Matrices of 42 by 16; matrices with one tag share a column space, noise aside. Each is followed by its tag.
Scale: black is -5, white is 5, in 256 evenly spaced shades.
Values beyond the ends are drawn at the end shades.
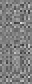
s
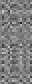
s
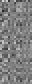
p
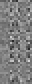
p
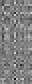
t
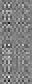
s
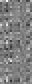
p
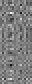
t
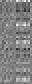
p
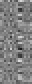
p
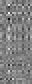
t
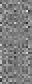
s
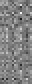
t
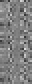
p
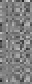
p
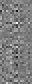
s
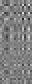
t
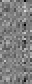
p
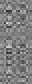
s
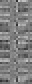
p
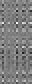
s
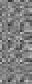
p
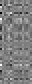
t
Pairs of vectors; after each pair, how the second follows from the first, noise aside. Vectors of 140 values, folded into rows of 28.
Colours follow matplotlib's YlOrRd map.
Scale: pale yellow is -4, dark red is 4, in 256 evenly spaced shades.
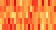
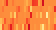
partly zeroed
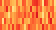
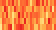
reversed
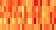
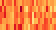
reversed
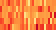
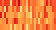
reversed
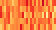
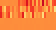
partly zeroed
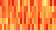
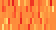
partly zeroed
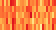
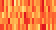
reversed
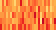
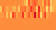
partly zeroed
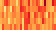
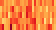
reversed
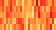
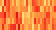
reversed
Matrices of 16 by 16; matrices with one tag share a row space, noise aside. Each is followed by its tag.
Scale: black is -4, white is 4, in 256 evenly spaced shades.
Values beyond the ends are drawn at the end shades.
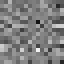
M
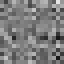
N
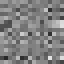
M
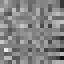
M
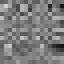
M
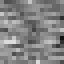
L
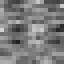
L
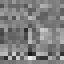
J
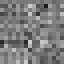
J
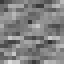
L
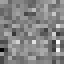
N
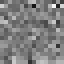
N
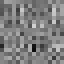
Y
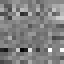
M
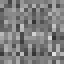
Y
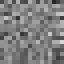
M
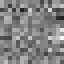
M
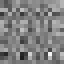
M
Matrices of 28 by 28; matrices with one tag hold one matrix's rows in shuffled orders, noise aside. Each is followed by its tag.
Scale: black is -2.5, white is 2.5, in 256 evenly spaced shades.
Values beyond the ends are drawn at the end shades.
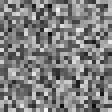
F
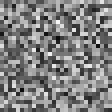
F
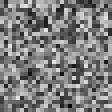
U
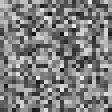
U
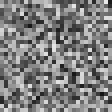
U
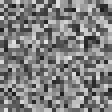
F
